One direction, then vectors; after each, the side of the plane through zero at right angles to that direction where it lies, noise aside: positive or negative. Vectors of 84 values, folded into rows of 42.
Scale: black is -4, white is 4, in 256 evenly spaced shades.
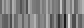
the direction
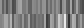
negative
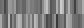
positive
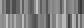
negative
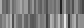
negative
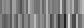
positive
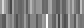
positive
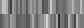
positive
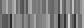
positive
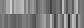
negative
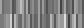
negative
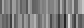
positive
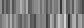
negative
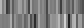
negative
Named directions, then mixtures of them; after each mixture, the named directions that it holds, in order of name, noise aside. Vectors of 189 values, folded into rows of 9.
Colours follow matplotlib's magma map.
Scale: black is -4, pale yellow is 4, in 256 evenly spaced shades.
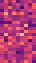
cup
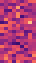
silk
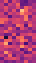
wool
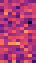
cup, silk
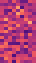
silk, wool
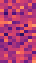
cup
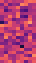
silk, wool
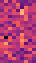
cup, wool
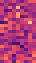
silk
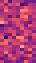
silk, wool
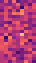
cup, wool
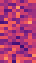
silk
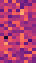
cup, wool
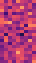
cup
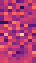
cup, silk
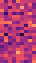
cup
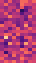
wool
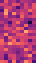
cup, silk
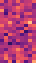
cup, silk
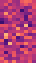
cup, wool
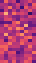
cup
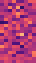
cup, silk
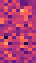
wool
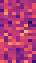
cup, silk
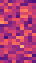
silk, wool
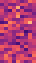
silk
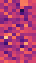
wool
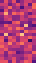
cup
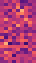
silk, wool
